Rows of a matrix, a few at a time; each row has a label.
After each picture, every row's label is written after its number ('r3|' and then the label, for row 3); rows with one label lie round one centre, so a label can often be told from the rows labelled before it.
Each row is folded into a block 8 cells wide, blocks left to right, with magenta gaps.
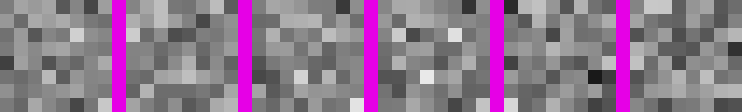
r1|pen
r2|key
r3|pen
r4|pen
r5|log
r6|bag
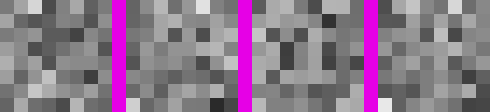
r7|bag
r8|log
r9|key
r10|log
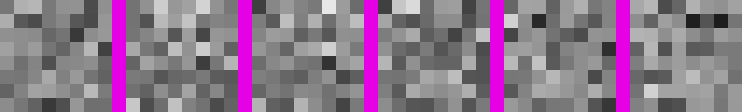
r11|bag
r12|log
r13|log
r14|bag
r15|bag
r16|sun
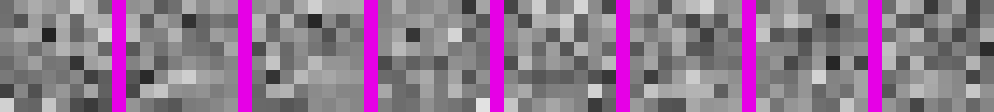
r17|log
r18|sun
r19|sun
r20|pen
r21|log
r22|sun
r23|key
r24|bag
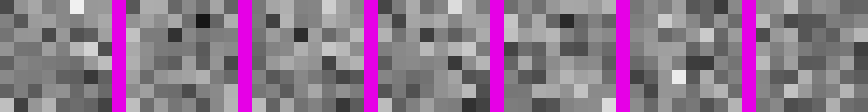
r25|log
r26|key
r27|log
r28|log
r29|sun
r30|pen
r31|bag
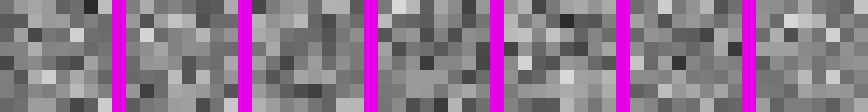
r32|pen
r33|pen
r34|key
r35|bag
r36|sun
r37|bag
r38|pen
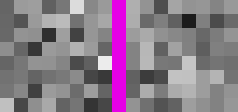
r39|log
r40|sun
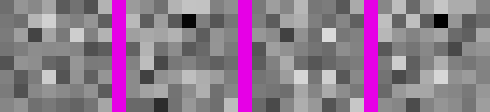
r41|pen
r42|sun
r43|pen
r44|sun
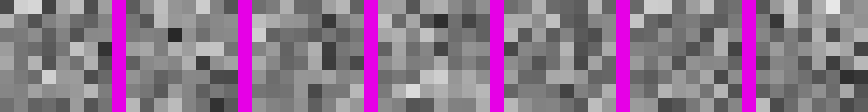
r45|bag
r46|log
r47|key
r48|sun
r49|key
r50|bag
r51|log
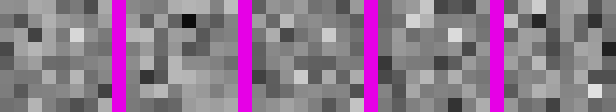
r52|pen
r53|sun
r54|pen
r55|pen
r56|bag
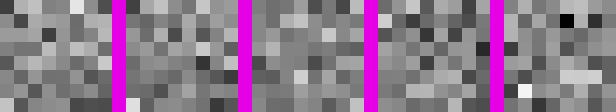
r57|log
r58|log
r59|pen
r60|bag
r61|sun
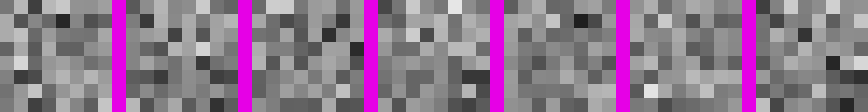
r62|sun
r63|log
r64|bag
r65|log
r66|key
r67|sun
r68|log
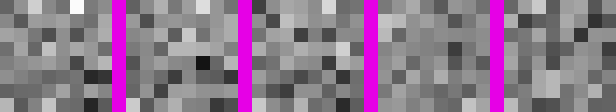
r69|log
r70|log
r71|log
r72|key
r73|bag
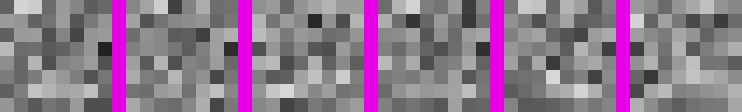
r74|bag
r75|bag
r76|sun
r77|bag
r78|bag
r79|sun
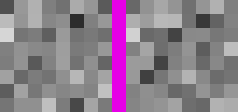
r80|key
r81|key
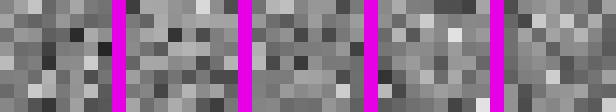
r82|bag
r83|log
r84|bag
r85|pen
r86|pen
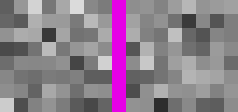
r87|log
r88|sun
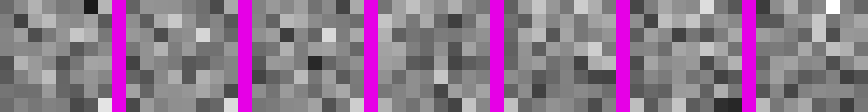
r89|pen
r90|pen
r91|pen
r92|key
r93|log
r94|log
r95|log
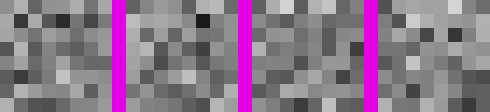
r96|sun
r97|key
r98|bag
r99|log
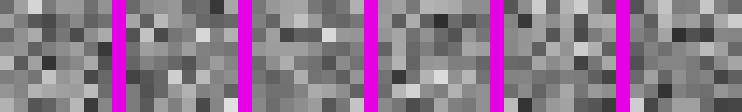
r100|bag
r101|pen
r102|pen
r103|sun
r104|log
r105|log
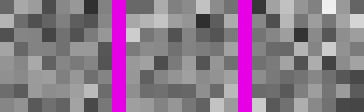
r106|bag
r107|key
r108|log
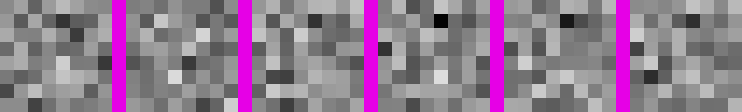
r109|sun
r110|pen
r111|sun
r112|sun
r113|sun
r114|sun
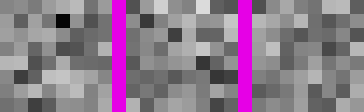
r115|sun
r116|log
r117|key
